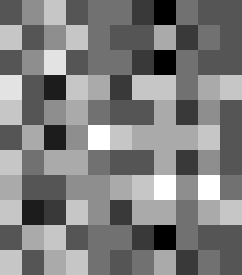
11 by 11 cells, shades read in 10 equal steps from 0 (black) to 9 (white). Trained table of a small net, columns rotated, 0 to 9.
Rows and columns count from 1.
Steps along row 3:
up up down up same down down up down same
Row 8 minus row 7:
-1 -1 -3 -1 1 3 4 3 3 4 1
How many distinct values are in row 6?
6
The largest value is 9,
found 3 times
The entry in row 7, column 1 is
7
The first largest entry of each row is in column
3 1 3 1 1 5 1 8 1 3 1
